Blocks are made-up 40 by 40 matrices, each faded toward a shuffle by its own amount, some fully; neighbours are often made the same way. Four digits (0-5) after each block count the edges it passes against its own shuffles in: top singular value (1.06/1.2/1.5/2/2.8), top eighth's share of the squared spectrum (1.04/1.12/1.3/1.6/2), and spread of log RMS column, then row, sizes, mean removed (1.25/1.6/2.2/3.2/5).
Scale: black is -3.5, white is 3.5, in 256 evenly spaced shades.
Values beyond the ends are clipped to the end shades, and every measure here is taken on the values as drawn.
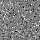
1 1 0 0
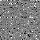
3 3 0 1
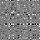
4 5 2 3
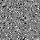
3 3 1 1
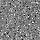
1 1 0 0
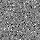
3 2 0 1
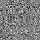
3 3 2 1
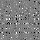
3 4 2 2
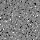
1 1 0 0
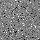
0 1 0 0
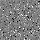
1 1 0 0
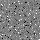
0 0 0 0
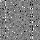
3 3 2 0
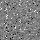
2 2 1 0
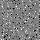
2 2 1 0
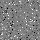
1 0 0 0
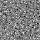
1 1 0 0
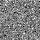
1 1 0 0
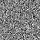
2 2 0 0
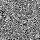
0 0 0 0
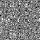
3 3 2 1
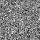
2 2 0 0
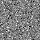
0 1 0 0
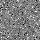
0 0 0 0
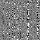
2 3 3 0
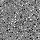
0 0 0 0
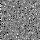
1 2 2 0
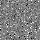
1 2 2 0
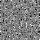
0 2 2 0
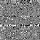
3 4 0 2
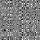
4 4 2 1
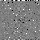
3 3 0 1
